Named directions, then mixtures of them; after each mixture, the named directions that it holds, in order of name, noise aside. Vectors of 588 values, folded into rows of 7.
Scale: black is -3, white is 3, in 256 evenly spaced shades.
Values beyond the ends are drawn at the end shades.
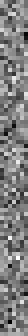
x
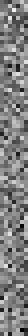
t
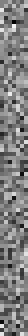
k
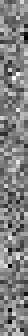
t, x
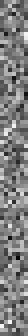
x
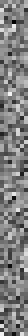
k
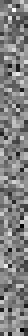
t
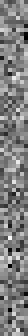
t, x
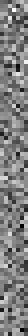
t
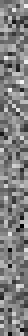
k, t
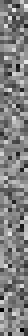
t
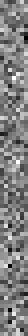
t, x
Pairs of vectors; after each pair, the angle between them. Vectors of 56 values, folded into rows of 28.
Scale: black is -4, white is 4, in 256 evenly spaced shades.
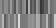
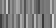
orthogonal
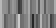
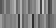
orthogonal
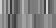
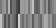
partly aligned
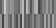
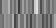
partly aligned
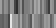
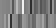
partly opposed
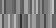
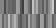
nearly parallel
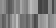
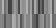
partly aligned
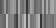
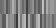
nearly parallel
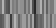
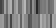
orthogonal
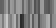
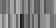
nearly parallel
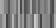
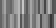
partly aligned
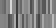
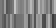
partly opposed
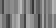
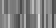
nearly opposite
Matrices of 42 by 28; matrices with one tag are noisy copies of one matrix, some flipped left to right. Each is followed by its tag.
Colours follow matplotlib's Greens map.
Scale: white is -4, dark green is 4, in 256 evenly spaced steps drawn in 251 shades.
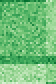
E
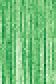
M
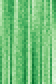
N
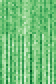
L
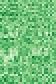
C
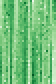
N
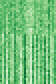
L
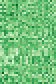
C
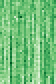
M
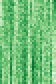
N
